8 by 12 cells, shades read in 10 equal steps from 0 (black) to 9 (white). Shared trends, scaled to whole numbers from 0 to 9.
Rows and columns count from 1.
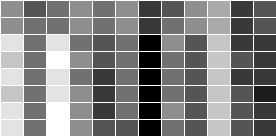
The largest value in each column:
8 4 9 5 4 5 2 5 5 7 3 3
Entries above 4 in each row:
5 5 4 4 3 4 5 4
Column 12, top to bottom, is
3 3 2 2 2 1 2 2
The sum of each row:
47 49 50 51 48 48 52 51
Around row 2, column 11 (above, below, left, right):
2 2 6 3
